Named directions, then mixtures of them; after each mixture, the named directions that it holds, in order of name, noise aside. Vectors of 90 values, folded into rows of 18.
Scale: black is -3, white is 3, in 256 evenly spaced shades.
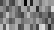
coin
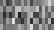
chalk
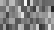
coin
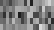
chalk, coin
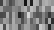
chalk, coin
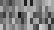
chalk, coin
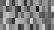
chalk, coin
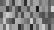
chalk, coin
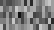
chalk, coin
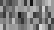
chalk, coin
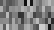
chalk, coin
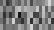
chalk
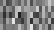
chalk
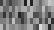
chalk, coin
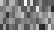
coin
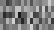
chalk
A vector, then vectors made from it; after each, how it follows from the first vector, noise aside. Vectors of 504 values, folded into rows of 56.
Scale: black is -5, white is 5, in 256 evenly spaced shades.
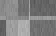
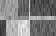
scaled up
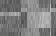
wrapped around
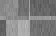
copied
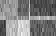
scaled up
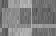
wrapped around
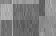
wrapped around
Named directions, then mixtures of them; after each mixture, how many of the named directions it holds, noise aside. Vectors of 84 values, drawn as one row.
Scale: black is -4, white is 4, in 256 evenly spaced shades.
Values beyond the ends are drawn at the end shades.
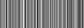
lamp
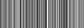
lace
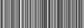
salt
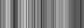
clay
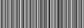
two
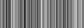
three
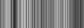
one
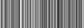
one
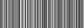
two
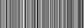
one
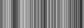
two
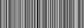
two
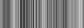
three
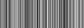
three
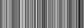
three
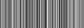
one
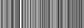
two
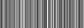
three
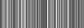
three
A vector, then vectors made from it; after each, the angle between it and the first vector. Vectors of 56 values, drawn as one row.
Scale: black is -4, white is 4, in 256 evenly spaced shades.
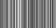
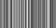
partly aligned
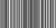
partly aligned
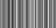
partly opposed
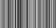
nearly opposite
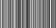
partly opposed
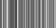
orthogonal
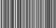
partly opposed
